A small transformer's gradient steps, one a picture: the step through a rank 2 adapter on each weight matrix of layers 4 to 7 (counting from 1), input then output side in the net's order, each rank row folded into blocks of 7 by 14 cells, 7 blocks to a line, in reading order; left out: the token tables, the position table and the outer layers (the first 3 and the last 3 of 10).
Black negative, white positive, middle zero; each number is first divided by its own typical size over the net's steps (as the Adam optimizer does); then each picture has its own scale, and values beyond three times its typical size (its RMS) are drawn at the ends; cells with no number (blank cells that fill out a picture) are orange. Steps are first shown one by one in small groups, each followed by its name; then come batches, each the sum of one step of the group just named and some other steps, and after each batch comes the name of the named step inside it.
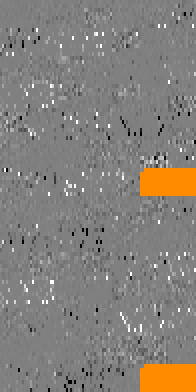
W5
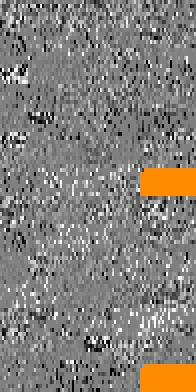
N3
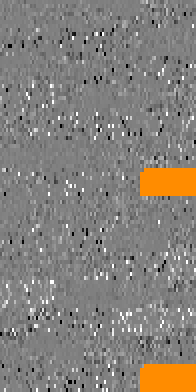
W5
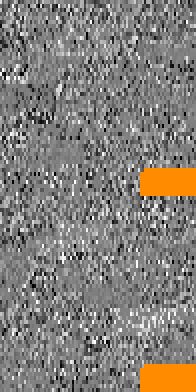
N3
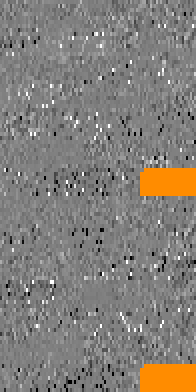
W5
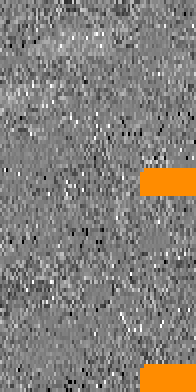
W5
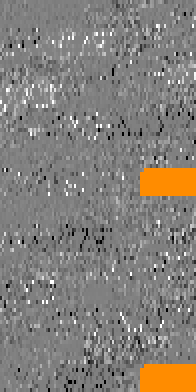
W5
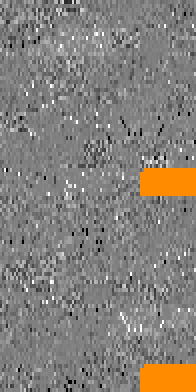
W5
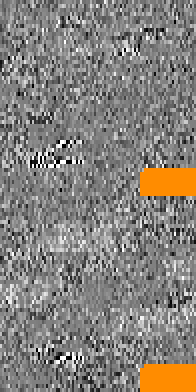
N3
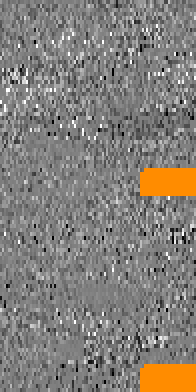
N3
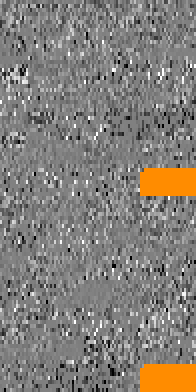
N3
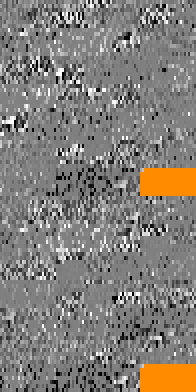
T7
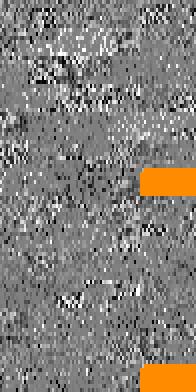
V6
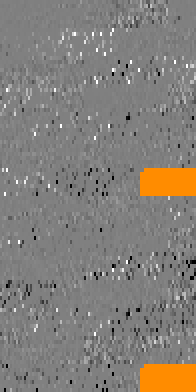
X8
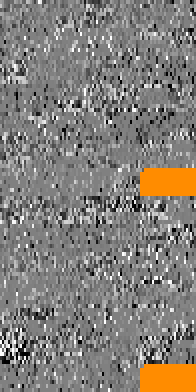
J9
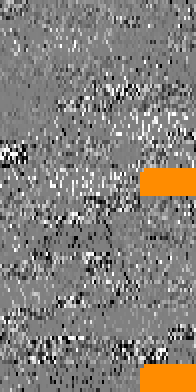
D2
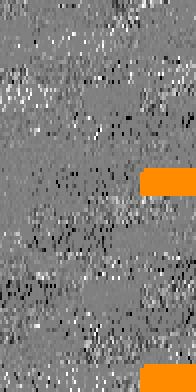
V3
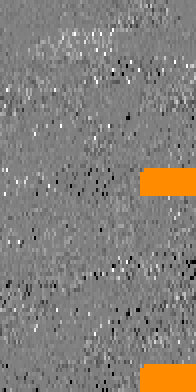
X8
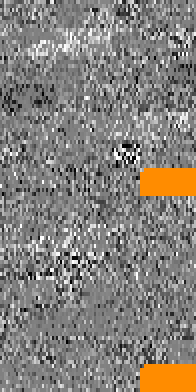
D2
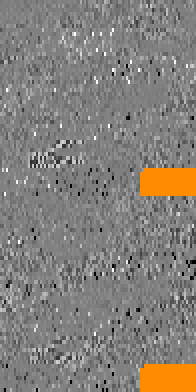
X8
